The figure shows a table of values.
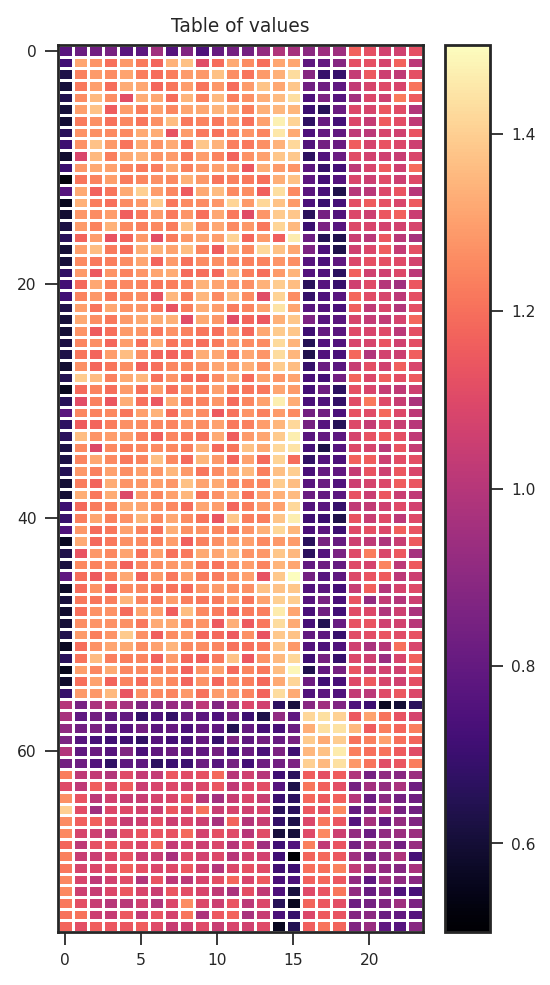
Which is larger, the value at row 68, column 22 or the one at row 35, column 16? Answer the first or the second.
the first
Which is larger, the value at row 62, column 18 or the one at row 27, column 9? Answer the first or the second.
the second
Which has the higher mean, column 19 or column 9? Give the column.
9
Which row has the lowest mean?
56
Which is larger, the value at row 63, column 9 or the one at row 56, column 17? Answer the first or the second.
the first
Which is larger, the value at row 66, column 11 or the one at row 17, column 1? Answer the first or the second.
the second
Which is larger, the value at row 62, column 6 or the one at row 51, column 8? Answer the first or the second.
the second
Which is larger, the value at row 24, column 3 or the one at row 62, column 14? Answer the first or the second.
the first
